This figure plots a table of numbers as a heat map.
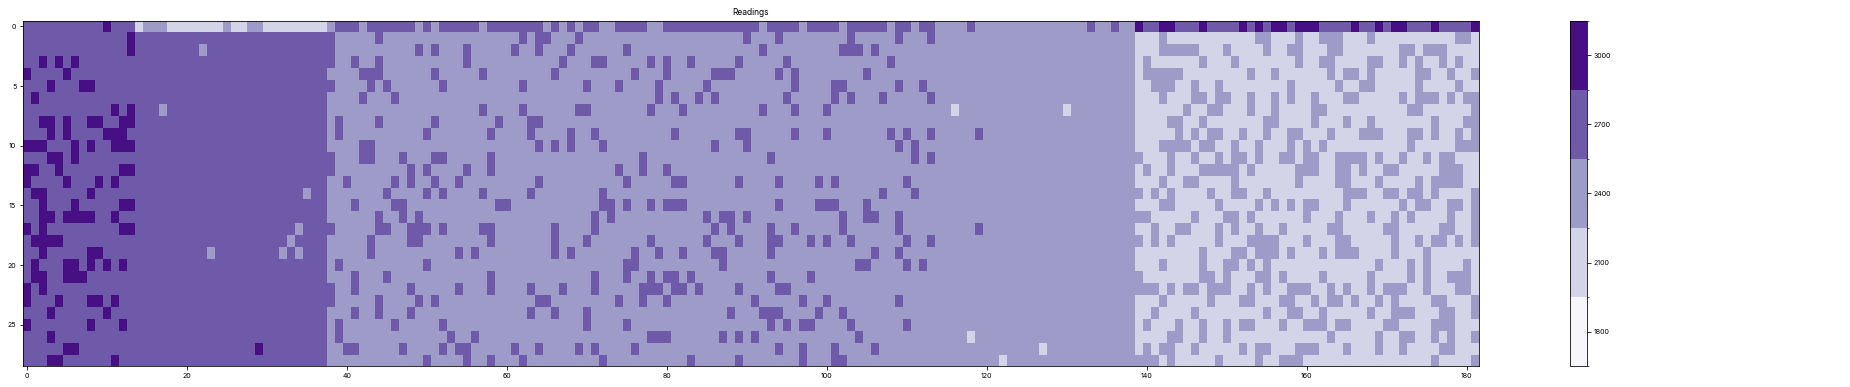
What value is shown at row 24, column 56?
2400
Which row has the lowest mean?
7
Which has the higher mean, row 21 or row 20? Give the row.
21
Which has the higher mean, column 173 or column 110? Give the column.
110
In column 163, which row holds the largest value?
0
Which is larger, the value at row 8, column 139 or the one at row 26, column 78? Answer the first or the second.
the second
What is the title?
Readings
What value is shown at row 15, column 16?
2700
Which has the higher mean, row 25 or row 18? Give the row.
18
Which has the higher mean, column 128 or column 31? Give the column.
31
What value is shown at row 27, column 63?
2400
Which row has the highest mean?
0
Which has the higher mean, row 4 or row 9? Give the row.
9
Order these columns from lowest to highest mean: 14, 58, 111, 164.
164, 111, 58, 14
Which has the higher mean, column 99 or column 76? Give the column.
76
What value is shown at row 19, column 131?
2400
